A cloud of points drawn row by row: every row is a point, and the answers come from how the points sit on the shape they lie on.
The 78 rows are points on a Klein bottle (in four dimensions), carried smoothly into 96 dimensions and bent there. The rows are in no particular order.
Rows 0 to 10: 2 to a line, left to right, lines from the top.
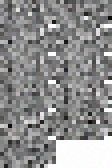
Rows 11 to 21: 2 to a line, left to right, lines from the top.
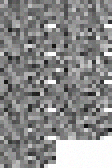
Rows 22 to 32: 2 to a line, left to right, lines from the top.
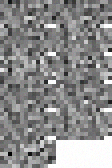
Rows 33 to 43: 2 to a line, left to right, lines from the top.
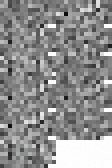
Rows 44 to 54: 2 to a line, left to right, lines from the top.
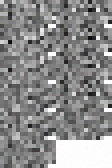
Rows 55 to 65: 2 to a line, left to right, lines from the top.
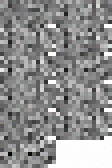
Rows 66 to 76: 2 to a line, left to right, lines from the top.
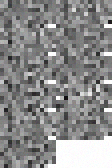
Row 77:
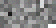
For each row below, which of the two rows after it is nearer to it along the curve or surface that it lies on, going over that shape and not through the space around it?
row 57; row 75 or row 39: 39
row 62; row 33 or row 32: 32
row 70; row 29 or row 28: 29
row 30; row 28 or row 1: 1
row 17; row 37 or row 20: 20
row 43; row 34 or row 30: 34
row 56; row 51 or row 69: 51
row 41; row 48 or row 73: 73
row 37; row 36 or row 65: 65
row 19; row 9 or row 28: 28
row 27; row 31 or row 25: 31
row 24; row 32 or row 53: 53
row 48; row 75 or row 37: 37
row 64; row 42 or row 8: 8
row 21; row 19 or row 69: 69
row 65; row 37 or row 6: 37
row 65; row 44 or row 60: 60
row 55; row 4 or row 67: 67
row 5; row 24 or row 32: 32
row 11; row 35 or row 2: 2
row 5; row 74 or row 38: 74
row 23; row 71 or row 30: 71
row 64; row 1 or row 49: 49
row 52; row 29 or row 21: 21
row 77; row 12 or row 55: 12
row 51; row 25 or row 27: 25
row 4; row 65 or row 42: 65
